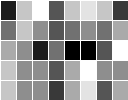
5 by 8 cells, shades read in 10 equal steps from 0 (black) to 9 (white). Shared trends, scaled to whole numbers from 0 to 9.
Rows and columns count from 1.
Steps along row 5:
down same down up up down up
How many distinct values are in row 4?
5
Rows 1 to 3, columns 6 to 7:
8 7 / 5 4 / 0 3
